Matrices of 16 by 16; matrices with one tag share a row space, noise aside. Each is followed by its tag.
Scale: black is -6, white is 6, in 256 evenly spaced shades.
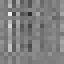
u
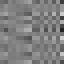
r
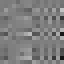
r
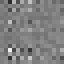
u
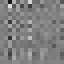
u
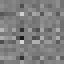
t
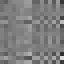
r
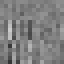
u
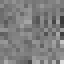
r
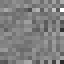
r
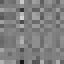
t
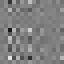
u
